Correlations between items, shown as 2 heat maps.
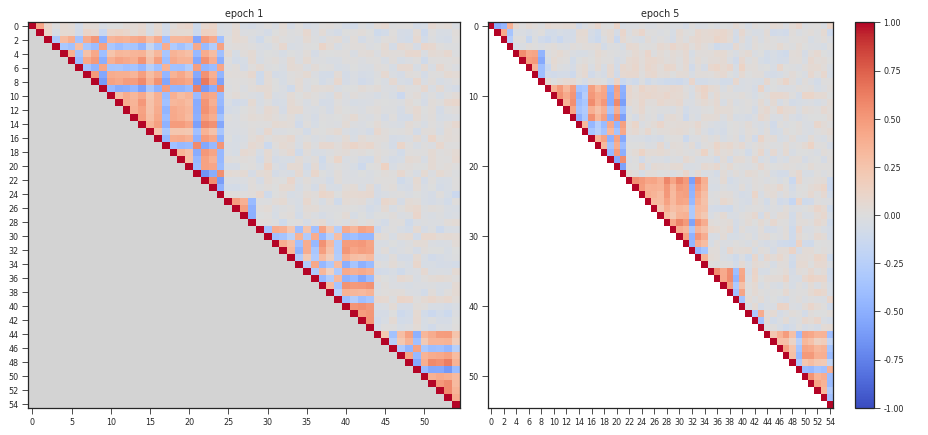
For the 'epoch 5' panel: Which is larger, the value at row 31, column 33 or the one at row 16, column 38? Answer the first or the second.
the first
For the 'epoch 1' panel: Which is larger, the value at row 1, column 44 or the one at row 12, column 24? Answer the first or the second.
the first
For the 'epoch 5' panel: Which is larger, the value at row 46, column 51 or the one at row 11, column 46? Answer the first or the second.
the first
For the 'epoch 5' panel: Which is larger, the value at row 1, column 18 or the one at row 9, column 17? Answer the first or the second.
the second
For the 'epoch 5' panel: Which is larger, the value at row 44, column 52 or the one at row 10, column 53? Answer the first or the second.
the first
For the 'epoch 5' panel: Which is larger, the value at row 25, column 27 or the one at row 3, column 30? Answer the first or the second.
the first
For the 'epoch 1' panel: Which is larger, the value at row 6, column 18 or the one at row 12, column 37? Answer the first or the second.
the second
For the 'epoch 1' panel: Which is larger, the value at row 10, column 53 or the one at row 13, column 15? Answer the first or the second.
the second
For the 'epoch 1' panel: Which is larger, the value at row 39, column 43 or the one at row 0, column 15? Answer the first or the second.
the second
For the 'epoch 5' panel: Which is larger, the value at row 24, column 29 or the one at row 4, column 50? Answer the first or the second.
the first
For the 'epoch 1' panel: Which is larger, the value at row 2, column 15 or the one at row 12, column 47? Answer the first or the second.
the first
